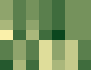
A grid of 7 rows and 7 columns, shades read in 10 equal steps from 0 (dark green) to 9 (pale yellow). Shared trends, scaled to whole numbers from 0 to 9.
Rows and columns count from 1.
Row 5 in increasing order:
3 3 3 5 5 7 8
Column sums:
32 27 27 35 22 37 24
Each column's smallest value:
1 2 2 2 0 4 2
